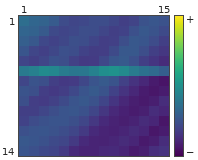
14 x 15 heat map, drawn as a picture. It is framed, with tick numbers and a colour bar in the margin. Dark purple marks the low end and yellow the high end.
Odd lines: row 6. Ninth with the lowest average: bottom right. Average level on the scale: 20%. Slope: up to the top left.
